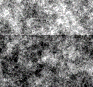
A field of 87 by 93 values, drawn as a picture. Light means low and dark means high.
The bottom left is the ninth with the highest average. The field is mottled with small blotches. The bottom part is higher, past a seam about 40% of the way down.
